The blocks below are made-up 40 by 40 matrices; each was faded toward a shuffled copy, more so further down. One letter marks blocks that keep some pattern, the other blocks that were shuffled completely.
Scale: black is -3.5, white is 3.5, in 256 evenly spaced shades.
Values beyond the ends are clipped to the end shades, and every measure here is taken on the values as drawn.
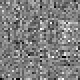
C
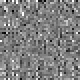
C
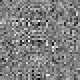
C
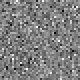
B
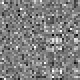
C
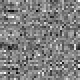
C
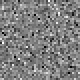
B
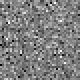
B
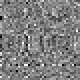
C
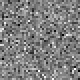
B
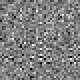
C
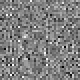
C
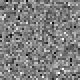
B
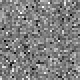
B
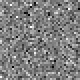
B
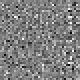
C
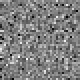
C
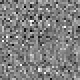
C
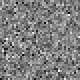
B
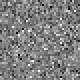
B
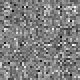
C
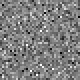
B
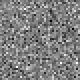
B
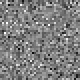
B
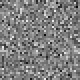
B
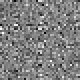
C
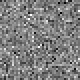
B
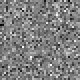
B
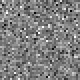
B
